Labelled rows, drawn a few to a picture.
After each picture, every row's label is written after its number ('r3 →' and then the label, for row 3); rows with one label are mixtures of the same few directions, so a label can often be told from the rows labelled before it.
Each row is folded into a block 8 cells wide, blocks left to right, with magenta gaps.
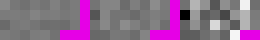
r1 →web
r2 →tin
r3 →tin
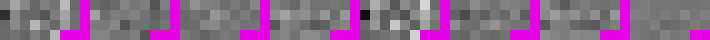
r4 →tin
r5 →tin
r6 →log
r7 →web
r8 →tin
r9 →web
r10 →web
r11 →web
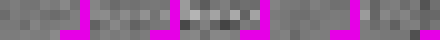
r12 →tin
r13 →web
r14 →web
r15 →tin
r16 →tin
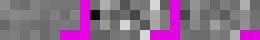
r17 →web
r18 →tin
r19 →tin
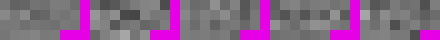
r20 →log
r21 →log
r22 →tin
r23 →web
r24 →tin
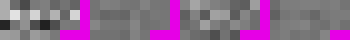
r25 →web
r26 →web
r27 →log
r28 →tin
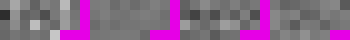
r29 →tin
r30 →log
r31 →web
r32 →log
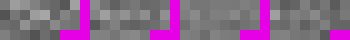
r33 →log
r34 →web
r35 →web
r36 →tin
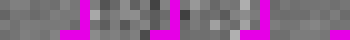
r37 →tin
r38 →tin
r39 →tin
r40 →web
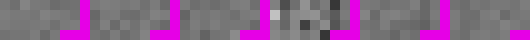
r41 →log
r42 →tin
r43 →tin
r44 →tin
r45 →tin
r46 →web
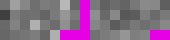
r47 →tin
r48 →log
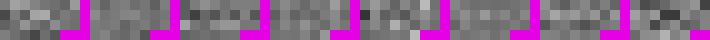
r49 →log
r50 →tin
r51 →web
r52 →tin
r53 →tin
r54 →web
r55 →web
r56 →log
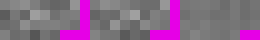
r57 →log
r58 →log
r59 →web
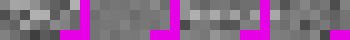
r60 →log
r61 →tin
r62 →web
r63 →tin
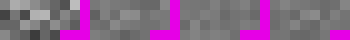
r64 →log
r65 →log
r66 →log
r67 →log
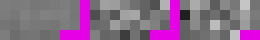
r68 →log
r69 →log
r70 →tin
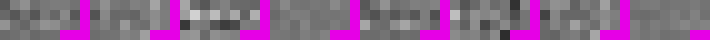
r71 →web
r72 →tin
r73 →web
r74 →tin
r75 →web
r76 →tin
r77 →tin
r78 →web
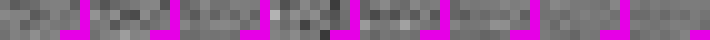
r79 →log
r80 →log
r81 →web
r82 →tin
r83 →web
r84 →web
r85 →log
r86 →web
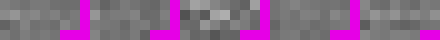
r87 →web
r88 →tin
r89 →log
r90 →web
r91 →web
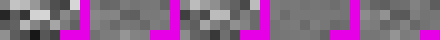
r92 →log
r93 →log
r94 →log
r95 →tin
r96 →log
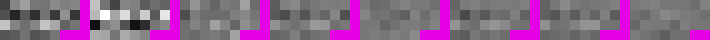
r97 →web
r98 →web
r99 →tin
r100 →web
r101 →log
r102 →web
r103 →web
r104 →log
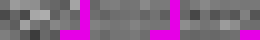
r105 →log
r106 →web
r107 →web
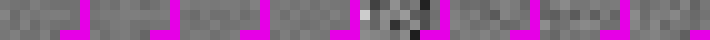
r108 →tin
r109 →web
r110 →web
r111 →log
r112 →tin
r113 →log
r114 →web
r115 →tin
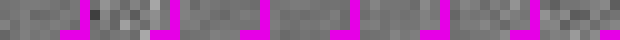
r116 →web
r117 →tin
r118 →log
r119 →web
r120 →tin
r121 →tin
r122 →log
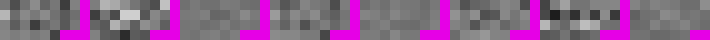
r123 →tin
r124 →log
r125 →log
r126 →tin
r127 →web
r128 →log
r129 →web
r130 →log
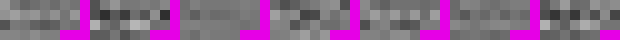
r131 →web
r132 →web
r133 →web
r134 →log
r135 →web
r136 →web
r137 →web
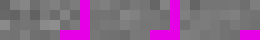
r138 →web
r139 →log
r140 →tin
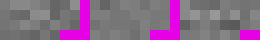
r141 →log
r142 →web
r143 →web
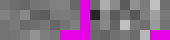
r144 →log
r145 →tin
